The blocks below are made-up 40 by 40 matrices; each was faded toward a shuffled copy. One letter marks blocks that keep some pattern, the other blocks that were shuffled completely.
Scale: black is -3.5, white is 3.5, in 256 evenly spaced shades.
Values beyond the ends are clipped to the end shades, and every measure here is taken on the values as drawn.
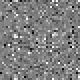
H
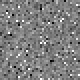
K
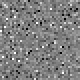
K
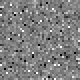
K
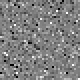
K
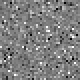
K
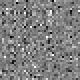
H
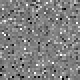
K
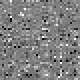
H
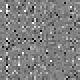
H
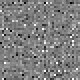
H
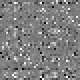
H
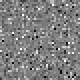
K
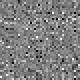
H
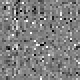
H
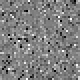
K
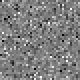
K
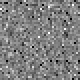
K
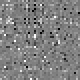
H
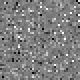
K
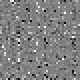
H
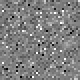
K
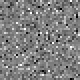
K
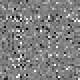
H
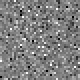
K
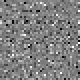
H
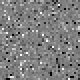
K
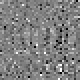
H
